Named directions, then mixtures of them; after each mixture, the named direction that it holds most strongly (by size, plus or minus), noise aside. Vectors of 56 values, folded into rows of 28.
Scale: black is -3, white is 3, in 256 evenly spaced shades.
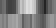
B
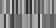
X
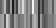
X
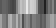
B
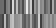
X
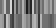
X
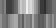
B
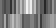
B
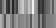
B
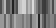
B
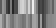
B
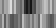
B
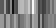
B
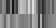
B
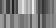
B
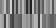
X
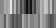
B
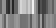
B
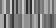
X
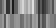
B
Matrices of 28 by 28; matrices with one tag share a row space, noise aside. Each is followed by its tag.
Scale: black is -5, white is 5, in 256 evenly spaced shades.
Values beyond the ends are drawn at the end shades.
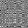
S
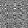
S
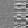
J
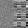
J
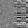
J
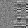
J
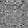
S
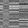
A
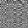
S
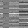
A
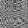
S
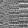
A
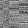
A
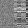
J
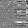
J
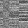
A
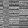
A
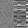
J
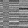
A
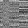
A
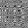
S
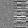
J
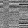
A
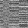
A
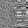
J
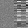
J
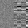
J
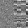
J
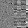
J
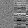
J
